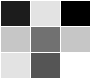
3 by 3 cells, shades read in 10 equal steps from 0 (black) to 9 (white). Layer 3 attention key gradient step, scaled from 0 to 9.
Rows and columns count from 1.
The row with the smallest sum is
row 1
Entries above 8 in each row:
0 0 1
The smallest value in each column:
1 3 0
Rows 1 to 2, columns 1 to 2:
1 8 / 7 4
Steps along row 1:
up down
